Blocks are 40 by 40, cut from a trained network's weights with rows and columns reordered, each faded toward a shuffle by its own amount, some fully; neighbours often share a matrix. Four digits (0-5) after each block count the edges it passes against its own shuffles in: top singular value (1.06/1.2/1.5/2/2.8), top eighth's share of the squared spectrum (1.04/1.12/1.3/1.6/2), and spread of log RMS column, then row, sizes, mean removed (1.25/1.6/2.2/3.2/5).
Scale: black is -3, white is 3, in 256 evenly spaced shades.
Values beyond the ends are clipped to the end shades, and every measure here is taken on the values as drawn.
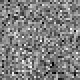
2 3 1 1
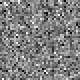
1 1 0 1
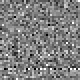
2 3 0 1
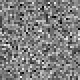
0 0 0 0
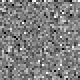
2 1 0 1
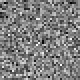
0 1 0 0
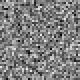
0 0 0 0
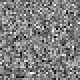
0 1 0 0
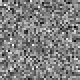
0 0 0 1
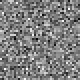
0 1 0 0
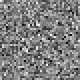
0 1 0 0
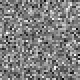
0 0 0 0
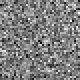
0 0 0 0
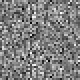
3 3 1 0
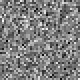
0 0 0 0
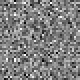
3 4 2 1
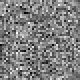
3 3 1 0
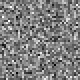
1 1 0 0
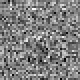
3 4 1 1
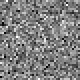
1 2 0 0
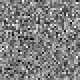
0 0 0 0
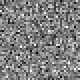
1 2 0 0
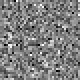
2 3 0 1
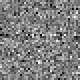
1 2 0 1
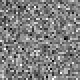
0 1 0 0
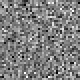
2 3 1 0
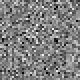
2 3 0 1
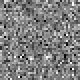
2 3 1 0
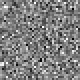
2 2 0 1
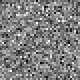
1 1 0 0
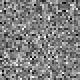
1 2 0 0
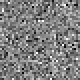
1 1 0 1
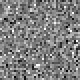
0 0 0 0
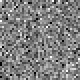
0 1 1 0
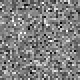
0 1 0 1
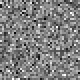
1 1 0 0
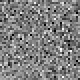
2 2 1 0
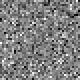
1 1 0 0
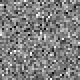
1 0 0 0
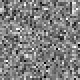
3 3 1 0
